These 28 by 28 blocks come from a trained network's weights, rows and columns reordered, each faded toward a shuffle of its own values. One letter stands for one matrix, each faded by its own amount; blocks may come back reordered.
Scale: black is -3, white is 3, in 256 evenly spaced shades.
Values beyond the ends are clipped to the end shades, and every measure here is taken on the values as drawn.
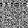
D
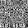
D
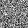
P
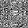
D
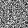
P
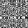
D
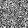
P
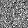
P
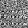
D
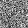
P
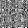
D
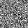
D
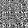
D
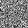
P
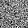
P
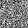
P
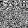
D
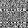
D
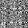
D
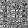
D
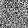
P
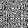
D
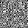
D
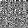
D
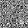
D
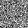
P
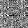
D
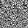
D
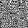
D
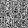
D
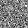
P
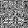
D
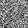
P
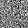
P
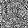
P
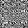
D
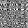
D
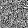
P
